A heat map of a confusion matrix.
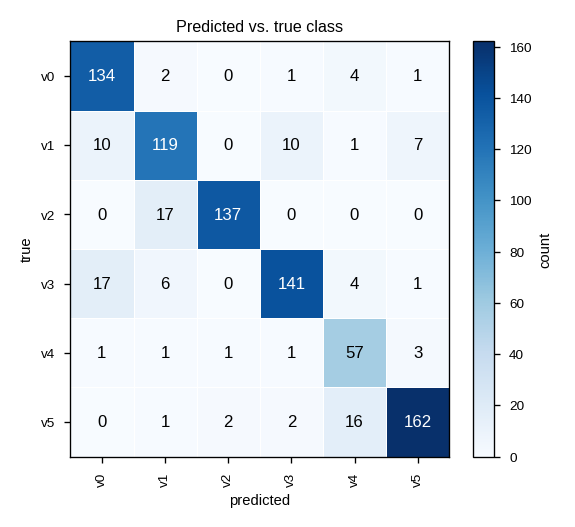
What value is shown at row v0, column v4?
4
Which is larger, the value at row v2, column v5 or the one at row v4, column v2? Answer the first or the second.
the second
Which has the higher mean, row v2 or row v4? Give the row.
v2
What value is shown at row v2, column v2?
137
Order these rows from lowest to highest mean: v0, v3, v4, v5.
v4, v0, v3, v5
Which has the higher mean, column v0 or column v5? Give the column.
v5
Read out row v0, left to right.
134 2 0 1 4 1
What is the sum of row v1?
147
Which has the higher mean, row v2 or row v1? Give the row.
v2
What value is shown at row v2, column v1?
17
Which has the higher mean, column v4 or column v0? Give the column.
v0
